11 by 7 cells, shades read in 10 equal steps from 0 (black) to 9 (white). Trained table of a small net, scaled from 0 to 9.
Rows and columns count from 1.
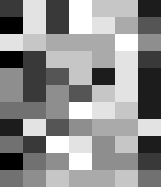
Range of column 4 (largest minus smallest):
6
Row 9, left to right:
4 2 9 8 5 7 1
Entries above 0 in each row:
7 6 7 6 7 7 7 7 7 6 7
